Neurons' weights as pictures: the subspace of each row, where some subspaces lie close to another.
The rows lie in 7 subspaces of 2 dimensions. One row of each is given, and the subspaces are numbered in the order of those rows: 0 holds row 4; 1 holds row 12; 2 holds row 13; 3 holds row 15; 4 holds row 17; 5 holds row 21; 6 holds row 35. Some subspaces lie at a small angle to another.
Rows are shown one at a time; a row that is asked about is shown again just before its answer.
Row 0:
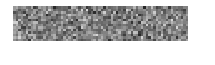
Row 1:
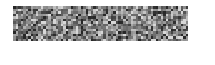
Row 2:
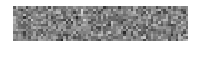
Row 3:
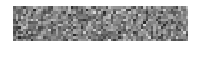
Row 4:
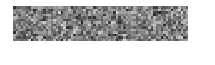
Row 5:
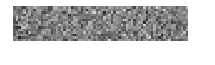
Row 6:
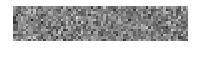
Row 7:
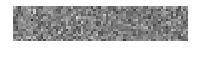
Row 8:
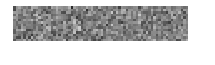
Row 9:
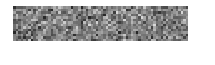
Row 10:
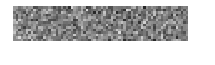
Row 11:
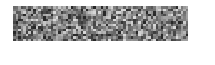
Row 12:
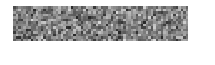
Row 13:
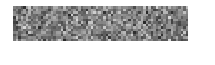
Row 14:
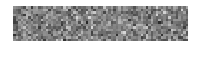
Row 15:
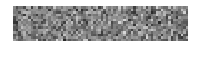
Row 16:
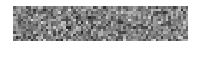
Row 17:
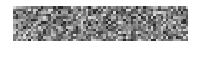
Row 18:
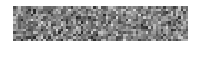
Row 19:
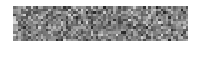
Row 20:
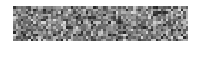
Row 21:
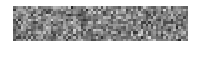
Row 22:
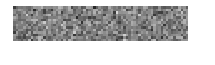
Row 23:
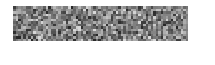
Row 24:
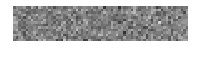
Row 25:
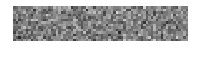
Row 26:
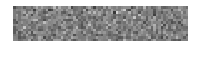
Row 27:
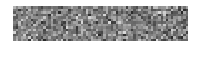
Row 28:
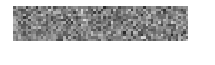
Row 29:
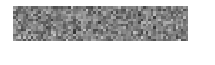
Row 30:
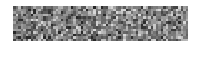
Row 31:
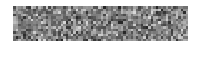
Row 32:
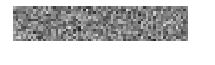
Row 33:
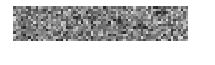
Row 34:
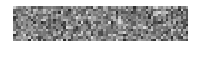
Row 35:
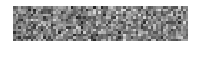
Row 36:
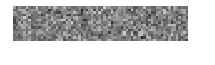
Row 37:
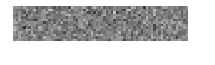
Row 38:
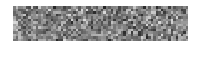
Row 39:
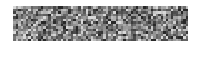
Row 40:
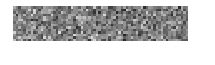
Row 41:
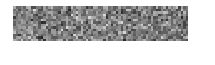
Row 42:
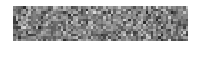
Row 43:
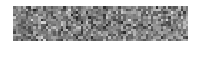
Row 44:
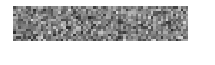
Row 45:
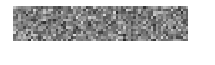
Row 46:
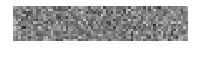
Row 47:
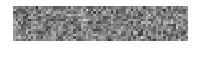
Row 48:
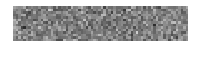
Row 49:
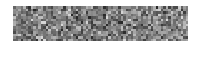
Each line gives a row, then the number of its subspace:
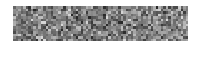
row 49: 2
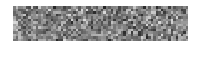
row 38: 3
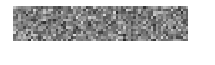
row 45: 0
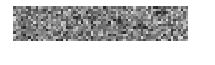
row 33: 0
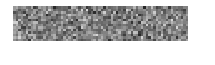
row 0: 3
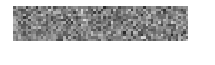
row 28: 5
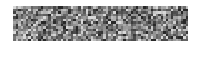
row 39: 4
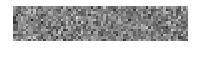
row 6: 6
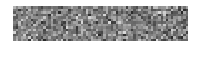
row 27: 4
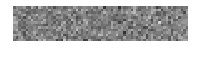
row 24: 3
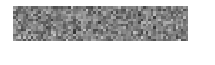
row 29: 5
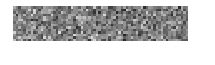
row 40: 6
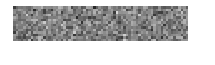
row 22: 0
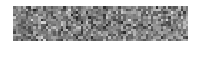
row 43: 2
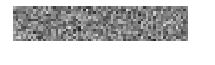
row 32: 3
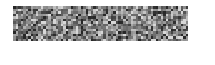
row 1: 4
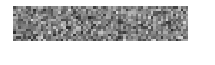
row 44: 1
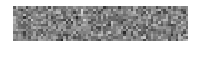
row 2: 5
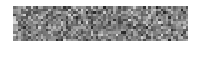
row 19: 1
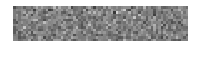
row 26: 0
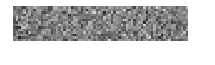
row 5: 2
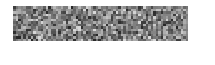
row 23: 3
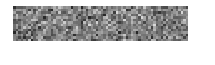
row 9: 4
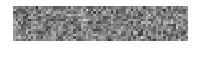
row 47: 5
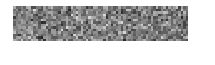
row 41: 2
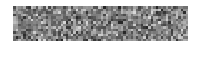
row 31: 3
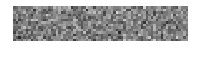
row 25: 1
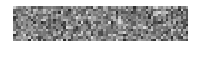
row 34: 0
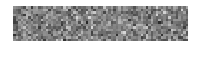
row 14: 1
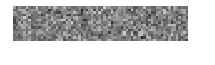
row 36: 5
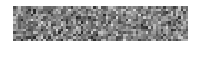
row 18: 6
